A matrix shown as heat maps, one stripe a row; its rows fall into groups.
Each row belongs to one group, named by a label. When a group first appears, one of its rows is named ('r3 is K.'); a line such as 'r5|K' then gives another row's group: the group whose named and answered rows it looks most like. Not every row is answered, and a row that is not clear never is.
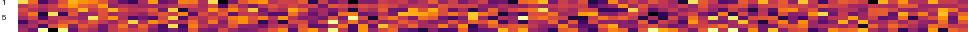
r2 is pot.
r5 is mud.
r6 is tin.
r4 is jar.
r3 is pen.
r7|pen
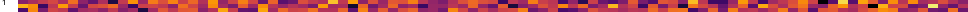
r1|tin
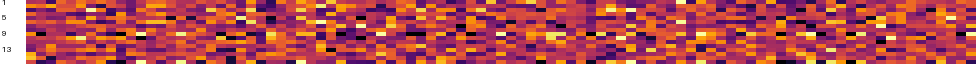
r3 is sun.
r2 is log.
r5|pen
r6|log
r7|mud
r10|pot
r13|pot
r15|pot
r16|sun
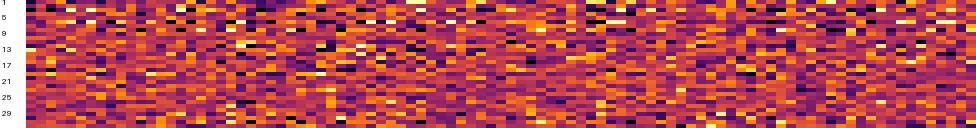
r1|jar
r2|pen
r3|pen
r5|mud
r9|tin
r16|log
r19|log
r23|log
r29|mud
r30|tin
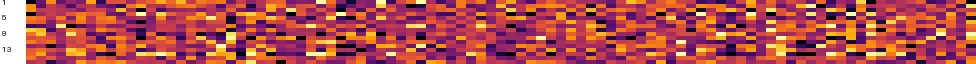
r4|tin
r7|jar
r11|log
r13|pot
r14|log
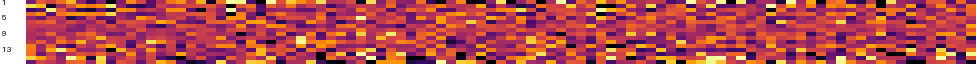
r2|pot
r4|pot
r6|log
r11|log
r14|mud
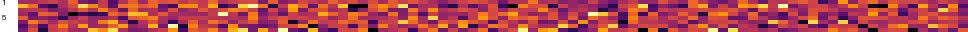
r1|tin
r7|pen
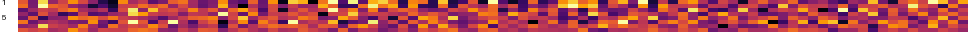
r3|tin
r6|sun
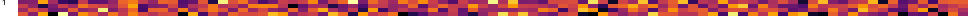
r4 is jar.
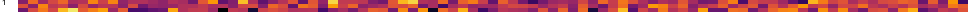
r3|pot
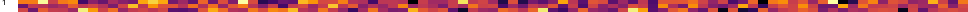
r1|log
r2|tin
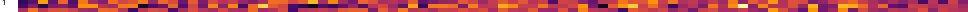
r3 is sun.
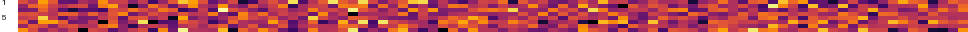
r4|pot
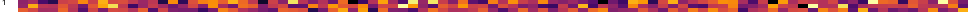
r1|pen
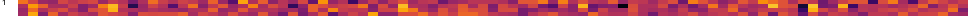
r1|pot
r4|jar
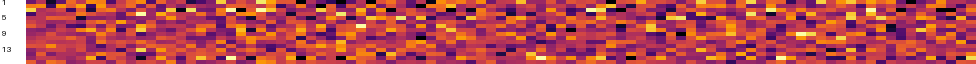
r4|tin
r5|mud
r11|sun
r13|tin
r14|mud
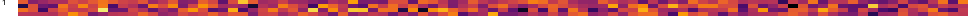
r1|mud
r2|pen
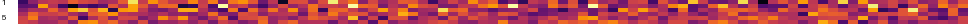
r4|sun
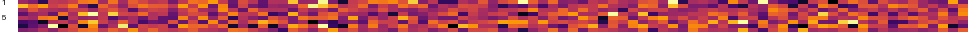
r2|log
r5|jar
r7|jar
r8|tin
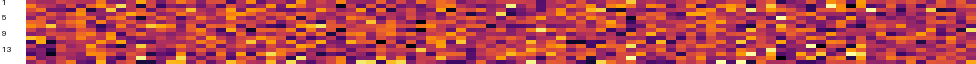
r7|log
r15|sun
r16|mud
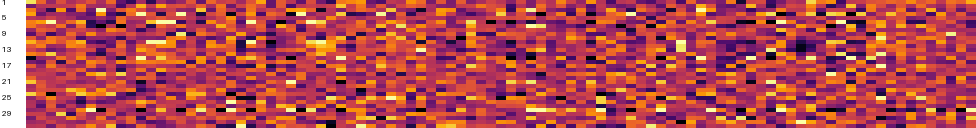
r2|tin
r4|sun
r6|log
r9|pen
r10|mud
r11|log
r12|log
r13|log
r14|log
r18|tin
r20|sun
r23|pot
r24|pot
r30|mud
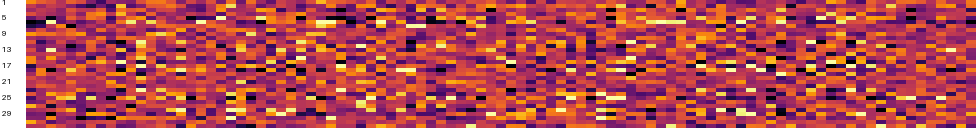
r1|log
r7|jar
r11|sun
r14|tin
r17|tin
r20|sun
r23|tin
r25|pen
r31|pot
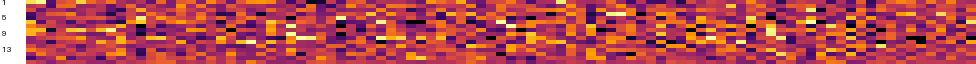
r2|pen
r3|sun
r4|pen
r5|tin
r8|pot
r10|log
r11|mud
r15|jar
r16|log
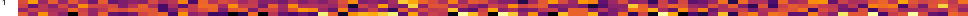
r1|jar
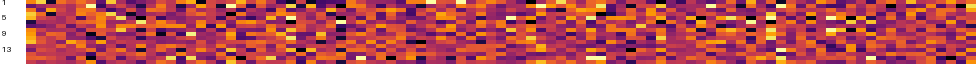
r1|jar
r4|pot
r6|tin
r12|tin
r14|sun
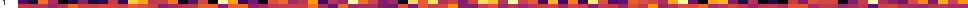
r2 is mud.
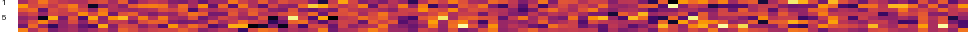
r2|log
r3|jar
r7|pen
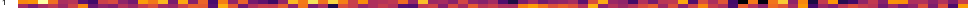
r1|log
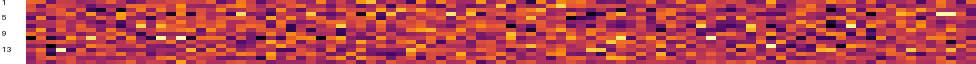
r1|pot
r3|tin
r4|pen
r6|tin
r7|tin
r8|jar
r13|jar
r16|pen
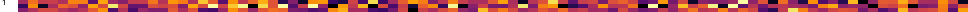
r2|mud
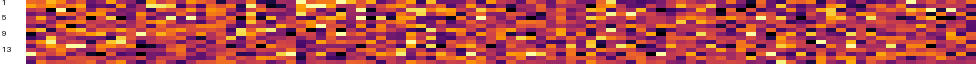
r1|log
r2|log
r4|sun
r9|tin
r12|pot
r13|mud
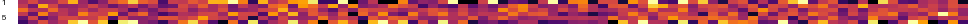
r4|pen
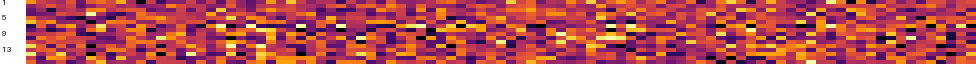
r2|mud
